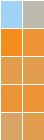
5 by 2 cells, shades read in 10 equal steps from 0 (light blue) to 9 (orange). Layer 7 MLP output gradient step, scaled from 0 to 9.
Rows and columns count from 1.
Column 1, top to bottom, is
0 9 7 8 6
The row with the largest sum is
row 2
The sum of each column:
30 33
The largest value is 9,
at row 2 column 1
